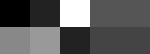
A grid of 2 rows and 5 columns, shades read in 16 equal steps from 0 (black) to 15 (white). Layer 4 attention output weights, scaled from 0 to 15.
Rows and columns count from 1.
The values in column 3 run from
2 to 15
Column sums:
8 11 17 9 9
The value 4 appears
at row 2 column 4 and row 2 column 5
